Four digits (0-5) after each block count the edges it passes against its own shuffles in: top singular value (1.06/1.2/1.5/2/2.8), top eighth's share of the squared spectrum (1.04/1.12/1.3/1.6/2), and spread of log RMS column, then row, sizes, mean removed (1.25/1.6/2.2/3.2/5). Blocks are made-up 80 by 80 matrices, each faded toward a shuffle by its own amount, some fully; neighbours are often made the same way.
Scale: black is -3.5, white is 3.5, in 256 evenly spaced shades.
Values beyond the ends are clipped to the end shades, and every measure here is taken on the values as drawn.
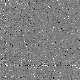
3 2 1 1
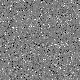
0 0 0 0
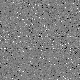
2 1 0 1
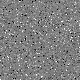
0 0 0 0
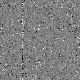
3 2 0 0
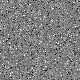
0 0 0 0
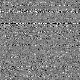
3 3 0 3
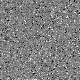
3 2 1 0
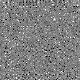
3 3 1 1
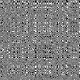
5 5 3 3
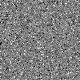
0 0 0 0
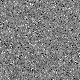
0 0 0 0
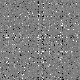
2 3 2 2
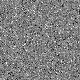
2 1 0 0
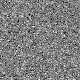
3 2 0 0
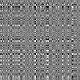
5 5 4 4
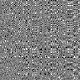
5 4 3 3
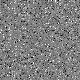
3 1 0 0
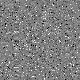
3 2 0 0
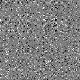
4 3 2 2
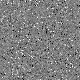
0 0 0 0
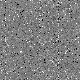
2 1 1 0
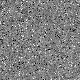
0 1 1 0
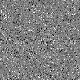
3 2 1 1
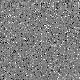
3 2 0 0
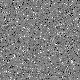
2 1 0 0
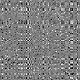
5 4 3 3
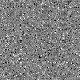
3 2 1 1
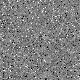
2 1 0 0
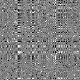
5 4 3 3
